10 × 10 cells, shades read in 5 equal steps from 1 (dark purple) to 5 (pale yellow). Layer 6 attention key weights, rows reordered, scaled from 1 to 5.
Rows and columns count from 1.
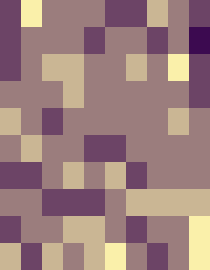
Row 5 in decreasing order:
4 4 3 3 3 3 3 3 3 2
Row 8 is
3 3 2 2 2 3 4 4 4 4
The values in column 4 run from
2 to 4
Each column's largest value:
4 5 4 4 4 5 4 4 5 5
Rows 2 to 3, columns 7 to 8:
3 2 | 4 3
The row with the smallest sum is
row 2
